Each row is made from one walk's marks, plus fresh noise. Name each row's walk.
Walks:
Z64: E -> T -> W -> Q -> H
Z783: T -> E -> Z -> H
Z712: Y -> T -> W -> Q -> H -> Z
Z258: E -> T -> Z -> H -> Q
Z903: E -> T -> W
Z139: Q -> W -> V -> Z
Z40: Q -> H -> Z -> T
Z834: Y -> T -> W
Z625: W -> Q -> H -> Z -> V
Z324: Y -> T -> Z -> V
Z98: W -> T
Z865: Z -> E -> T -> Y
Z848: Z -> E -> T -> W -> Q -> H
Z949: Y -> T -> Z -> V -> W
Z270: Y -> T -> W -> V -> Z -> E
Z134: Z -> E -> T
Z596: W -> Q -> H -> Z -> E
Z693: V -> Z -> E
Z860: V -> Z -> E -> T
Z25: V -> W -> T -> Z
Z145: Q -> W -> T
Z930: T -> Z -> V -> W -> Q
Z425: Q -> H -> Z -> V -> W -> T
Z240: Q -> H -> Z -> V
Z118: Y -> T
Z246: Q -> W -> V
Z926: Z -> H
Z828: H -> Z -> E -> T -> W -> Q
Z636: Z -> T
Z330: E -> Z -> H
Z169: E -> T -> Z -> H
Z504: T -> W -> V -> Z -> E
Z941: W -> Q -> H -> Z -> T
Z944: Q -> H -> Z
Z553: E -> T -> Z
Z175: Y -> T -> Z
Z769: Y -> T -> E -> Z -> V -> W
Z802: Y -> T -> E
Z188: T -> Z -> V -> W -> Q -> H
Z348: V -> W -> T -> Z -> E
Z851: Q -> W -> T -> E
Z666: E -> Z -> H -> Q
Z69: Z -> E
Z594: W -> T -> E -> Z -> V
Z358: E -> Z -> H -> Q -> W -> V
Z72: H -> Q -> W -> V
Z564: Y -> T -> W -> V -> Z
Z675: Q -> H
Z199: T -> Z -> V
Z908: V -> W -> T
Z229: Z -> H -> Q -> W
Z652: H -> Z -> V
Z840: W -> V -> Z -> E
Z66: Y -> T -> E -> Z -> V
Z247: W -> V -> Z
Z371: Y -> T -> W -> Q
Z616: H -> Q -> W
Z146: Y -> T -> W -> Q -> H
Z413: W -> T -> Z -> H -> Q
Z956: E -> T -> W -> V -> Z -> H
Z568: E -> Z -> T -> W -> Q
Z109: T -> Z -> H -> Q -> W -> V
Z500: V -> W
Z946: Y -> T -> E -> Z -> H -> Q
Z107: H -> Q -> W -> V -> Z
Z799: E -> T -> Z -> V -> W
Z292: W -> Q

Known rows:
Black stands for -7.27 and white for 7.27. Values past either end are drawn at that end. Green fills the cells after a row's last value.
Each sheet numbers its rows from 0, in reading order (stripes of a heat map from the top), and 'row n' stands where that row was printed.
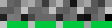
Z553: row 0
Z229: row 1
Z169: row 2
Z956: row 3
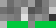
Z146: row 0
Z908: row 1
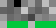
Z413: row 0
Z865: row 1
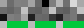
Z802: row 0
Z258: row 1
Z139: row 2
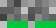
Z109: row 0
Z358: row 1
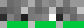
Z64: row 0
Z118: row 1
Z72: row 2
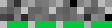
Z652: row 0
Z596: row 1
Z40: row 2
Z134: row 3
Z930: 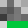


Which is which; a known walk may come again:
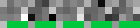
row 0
Z118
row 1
Z956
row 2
Z146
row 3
Z926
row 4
Z500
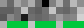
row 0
Z848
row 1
Z40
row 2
Z371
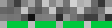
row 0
Z666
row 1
Z769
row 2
Z246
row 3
Z652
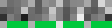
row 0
Z64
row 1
Z564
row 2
Z324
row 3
Z840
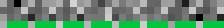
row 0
Z413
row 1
Z247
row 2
Z693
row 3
Z712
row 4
Z616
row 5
Z636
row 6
Z425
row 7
Z799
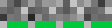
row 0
Z946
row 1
Z72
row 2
Z270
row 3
Z229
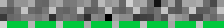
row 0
Z188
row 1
Z330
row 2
Z596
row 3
Z134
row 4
Z69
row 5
Z240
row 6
Z348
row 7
Z109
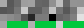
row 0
Z25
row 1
Z783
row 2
Z949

